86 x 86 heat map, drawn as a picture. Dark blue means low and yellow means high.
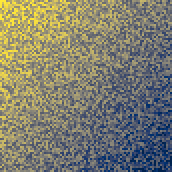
Grain: fine. Ninth with the highest average: top left. Slope: up to the top left. Average level on the scale: 50%.
